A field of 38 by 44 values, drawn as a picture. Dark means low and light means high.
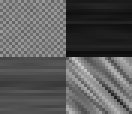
It is made of 2 by 2 panels. Panel 1,1: middling, checkered. Panel 1,2: very low, streaked across, faint in contrast. Panel 2,1: low, streaked across, faint in contrast. Panel 2,2: middling, slanting down to the right, strong in contrast.
